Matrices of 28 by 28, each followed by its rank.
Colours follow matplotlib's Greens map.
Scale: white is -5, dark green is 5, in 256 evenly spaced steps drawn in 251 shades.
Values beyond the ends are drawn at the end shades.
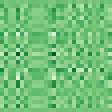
two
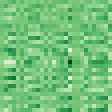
three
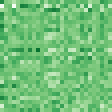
five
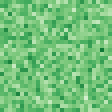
full rank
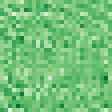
five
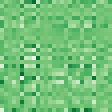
three
